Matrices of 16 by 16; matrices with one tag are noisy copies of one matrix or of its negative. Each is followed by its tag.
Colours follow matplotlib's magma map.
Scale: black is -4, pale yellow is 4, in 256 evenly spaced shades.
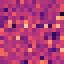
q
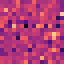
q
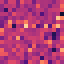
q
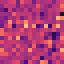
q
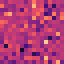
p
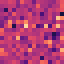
q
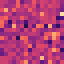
q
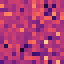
p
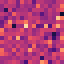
q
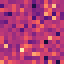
p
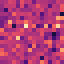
q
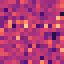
q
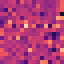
q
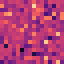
p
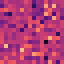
p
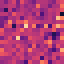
q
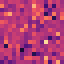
p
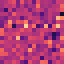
q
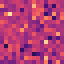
p
